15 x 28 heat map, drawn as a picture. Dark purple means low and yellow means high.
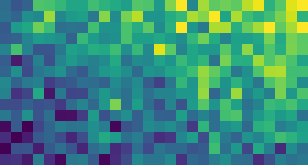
Ninth with the highest average: top right. Odd rows or columns: none. Average level on the scale: 50%. Ninth with the lowest average: bottom left. Stripes: none. Mirror symmetry: none. Slope: up to the top right.
